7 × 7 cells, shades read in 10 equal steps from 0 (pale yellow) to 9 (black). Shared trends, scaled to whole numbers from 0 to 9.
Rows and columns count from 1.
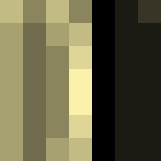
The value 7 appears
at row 1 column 7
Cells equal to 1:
2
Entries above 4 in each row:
3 4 4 4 4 4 4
